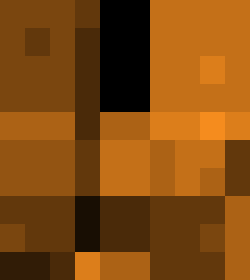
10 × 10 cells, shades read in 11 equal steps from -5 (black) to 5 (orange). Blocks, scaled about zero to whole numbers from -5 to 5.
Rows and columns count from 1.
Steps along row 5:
same same down up same up same up down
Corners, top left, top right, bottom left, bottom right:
0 3 -3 2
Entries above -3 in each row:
8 8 8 8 10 10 10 9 9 8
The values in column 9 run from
-1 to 5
